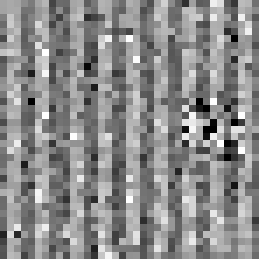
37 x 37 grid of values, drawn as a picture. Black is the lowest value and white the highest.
Stripes: upright, repeating 9 times. Odd patch: rougher, in the middle right. Histogram: bell-shaped. Roughest part: middle right.
